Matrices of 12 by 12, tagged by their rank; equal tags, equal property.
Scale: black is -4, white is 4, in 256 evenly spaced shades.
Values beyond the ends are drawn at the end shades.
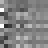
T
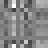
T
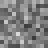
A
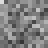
A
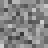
A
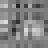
T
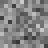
A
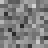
A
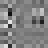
T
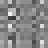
T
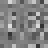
T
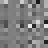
T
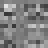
T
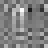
T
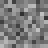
A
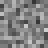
A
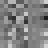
T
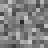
A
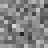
A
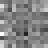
T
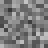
A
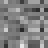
T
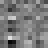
T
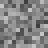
A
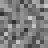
A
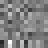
T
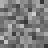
A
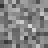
A
